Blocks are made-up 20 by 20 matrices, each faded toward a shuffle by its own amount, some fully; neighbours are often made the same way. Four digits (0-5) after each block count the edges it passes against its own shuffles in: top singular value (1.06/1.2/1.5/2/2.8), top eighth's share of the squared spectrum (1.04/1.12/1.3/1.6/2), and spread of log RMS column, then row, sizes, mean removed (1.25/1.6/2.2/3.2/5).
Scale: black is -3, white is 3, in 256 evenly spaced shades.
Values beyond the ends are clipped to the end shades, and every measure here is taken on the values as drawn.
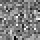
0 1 0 0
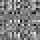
3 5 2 3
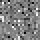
0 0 0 0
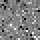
0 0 0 0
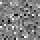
1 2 0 1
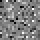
2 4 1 1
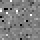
1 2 0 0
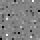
0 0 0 0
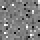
0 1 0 0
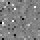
0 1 1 0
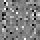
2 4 2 1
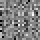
3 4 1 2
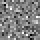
0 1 0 0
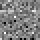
1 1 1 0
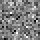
0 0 0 0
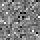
0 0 0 0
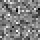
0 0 0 0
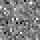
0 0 0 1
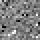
1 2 0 0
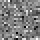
2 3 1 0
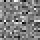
3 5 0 2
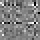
3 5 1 2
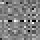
3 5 2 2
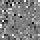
1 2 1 0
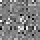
3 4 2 2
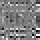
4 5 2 2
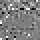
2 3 0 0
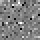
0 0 0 1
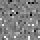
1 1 0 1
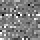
2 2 0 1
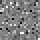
0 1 0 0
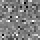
1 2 0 2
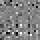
3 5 1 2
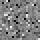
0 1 0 0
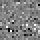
0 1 0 1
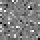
1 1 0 0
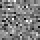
1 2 0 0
